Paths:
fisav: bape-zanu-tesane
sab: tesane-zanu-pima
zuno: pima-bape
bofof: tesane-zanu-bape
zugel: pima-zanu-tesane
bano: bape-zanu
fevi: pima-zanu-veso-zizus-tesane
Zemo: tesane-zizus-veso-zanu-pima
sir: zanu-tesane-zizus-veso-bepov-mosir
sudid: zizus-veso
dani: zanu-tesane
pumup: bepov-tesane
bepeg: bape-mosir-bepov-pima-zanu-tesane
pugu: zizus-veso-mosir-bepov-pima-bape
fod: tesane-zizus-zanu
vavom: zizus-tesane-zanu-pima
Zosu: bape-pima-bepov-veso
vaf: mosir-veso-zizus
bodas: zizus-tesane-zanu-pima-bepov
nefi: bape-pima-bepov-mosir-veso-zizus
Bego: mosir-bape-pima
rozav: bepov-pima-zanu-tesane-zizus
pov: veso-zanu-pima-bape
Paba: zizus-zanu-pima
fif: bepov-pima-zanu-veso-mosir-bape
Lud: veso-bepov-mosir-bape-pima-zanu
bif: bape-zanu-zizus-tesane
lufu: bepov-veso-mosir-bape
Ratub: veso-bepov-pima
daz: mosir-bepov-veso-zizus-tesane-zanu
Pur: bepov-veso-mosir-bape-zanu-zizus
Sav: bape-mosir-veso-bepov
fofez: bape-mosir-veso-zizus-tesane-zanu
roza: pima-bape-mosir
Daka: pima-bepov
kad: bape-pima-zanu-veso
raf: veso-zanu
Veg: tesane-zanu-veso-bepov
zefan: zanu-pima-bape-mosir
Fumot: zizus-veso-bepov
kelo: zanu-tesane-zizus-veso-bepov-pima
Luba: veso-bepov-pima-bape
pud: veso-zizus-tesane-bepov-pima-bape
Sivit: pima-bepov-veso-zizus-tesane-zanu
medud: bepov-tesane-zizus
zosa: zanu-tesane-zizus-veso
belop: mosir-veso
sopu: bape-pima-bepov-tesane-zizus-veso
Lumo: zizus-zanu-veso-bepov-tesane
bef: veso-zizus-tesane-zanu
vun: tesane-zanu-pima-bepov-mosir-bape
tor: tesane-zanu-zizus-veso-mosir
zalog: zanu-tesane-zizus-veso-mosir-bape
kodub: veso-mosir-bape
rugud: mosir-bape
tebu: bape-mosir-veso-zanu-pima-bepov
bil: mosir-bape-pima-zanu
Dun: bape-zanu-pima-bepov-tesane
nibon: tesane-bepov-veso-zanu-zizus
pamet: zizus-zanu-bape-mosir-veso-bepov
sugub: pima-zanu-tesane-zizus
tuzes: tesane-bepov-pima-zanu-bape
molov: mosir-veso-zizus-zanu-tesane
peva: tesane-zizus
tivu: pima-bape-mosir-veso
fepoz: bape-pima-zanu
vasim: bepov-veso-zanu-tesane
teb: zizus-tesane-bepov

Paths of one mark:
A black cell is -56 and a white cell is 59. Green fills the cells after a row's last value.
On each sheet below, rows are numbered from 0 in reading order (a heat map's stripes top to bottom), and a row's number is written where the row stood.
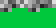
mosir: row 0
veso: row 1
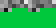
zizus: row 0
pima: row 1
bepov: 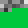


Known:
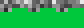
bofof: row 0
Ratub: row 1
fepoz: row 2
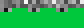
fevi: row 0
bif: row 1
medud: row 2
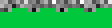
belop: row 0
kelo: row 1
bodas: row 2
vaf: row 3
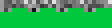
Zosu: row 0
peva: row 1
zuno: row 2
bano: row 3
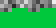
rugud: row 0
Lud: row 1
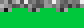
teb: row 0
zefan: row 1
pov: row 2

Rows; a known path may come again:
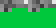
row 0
Dun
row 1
nefi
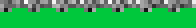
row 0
rozav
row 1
vasim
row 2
medud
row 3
zosa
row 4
tor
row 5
sudid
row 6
raf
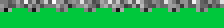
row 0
sugub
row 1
sir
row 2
Sav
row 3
bil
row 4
peva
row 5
Daka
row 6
pugu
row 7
Zosu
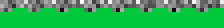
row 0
Bego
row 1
bepeg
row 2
kelo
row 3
molov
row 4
bef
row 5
zefan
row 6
vavom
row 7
Ratub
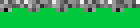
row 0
fod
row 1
lufu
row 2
Lud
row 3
zalog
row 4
Sivit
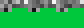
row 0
nibon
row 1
fevi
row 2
zuno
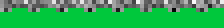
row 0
sopu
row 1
bano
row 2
dani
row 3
teb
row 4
Fumot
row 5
Luba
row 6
bodas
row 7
vaf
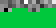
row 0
Paba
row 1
fofez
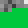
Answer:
tebu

